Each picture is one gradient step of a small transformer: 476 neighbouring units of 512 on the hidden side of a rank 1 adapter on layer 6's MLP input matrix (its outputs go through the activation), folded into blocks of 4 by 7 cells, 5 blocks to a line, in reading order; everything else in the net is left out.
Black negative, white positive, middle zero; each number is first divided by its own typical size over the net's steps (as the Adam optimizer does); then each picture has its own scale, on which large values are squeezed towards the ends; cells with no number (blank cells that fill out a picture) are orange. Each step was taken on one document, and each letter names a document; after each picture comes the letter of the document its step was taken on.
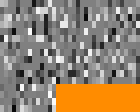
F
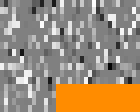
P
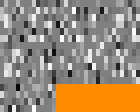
F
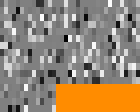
F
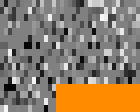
P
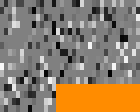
P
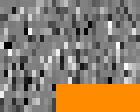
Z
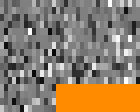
Z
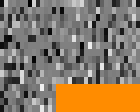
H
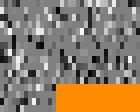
H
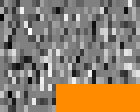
Z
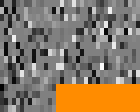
H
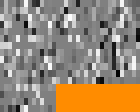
F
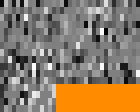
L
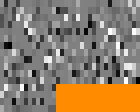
Z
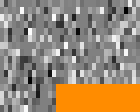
Z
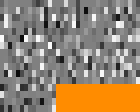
F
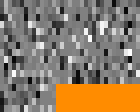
H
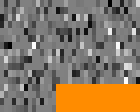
Z
